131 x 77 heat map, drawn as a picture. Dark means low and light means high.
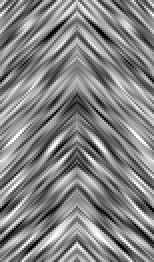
No overall slope runs across the table. The left and right halves mirror each other. Overall the values sit about 50% of the way up the scale. The ninth with the lowest average is the centre.
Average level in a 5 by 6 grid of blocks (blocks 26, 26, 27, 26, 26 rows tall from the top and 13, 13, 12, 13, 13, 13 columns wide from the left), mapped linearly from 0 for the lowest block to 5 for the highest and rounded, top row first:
224422 | 232232 | 510015 | 312213 | 215512
